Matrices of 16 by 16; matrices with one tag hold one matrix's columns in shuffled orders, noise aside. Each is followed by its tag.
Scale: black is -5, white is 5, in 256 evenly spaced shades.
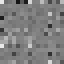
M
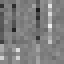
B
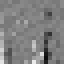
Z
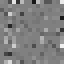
M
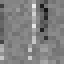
B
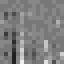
Z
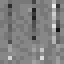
B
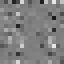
M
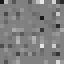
M
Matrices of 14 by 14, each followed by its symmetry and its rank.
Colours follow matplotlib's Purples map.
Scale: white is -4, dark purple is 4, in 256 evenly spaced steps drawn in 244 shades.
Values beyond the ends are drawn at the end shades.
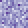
neither, full rank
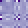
symmetric, rank two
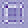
symmetric, rank one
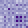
symmetric, rank three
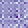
symmetric, rank two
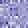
neither, rank three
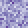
neither, full rank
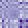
symmetric, rank two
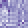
neither, rank three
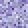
neither, full rank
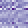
neither, rank two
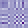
symmetric, rank one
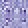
neither, rank three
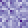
symmetric, rank three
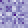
symmetric, rank three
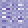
neither, rank two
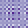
symmetric, rank one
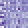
neither, rank three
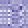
neither, rank two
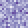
neither, full rank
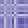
symmetric, rank one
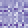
neither, rank three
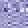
neither, rank two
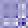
symmetric, rank one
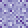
symmetric, rank three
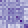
symmetric, rank three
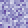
neither, full rank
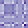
symmetric, rank two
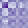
symmetric, rank two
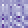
neither, rank two
